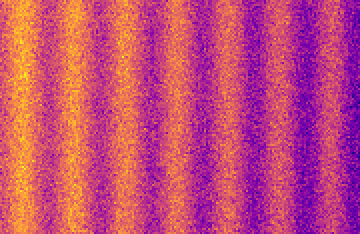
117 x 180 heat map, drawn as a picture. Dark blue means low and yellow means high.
Stripes: upright, repeating 7 times. Slope: up to the left. Average level on the scale: 50%.
